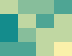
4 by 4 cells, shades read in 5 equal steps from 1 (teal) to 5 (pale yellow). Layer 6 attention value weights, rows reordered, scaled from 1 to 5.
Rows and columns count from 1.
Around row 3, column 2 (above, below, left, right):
4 2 1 4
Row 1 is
4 3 3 2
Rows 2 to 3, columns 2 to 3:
4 2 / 3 4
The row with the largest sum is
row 4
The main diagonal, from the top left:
4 4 4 5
